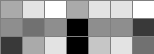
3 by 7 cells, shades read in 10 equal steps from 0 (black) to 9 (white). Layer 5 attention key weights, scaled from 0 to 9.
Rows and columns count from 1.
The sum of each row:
54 26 35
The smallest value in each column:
2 4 5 0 5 5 2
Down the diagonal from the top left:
6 4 8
